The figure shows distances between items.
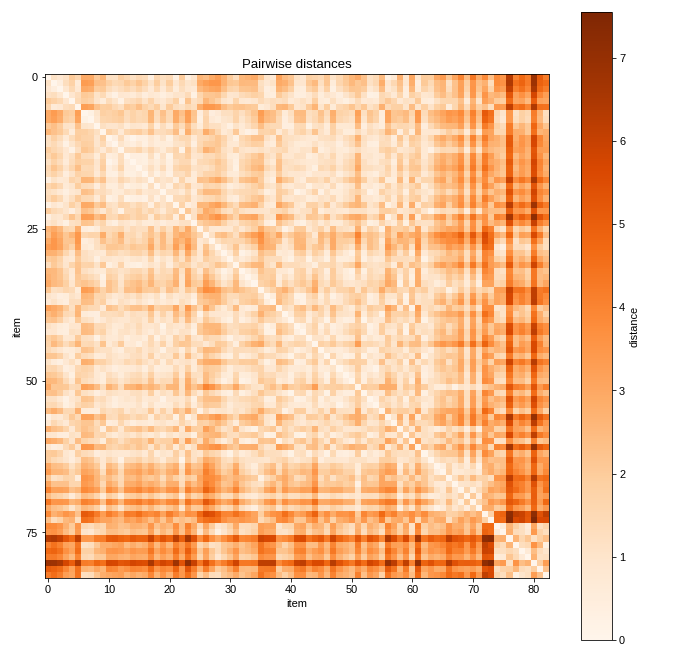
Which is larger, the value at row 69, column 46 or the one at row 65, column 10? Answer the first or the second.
the second
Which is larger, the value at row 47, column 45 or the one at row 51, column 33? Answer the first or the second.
the second
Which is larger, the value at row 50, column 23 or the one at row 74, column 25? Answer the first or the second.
the first
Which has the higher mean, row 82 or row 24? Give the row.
82
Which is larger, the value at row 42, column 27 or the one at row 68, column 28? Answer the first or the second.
the second
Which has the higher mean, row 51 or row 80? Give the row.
80
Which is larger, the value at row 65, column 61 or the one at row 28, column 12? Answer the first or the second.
the first
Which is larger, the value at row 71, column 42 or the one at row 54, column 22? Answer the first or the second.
the first
